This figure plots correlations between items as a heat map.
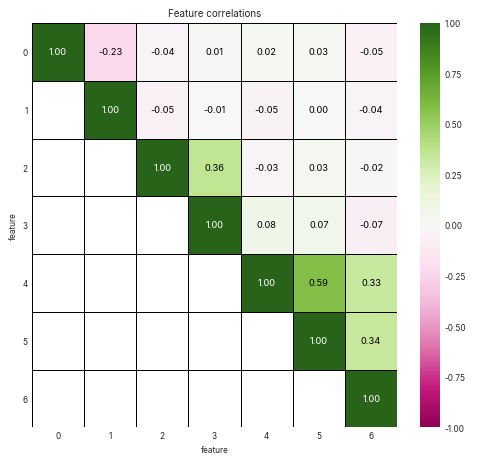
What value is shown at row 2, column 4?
-0.03
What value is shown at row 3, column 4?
0.08
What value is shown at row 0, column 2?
-0.04
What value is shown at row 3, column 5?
0.07
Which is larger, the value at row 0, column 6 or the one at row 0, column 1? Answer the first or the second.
the first
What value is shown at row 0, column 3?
0.01
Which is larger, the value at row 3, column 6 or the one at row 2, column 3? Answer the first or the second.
the second
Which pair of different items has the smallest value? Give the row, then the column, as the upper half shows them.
0, 1
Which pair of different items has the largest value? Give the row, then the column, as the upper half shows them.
4, 5
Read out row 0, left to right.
1.00 -0.23 -0.04 0.01 0.02 0.03 -0.05
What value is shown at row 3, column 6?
-0.07
